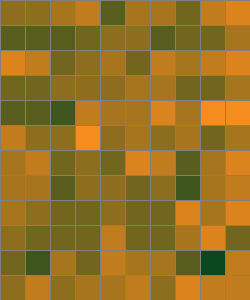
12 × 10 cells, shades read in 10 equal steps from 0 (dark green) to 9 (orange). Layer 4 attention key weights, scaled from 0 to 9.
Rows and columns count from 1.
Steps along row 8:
same down up same down up down up up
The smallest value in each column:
3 2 2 4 3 4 3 2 0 4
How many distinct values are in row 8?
6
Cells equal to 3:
10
